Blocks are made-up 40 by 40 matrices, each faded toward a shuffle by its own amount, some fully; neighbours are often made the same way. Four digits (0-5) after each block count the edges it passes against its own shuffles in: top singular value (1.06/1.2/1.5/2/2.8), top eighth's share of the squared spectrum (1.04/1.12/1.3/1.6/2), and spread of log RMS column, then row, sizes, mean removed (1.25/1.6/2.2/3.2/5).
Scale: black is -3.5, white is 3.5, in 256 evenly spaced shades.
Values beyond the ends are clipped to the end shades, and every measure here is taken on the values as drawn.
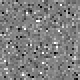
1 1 0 0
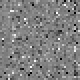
1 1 0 0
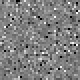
0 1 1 0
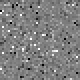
0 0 0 0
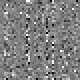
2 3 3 0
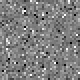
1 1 1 0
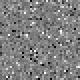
0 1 0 0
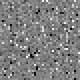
0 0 0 0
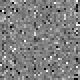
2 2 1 0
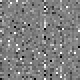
2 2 1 0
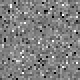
0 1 0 0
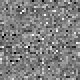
1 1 0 1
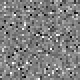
0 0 0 0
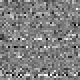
2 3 0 3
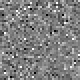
1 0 0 0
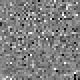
2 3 1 1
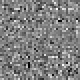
3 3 1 2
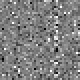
3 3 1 1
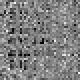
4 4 3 1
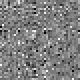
3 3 2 0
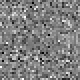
3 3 1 1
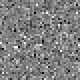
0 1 0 0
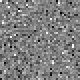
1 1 0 0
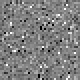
1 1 0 0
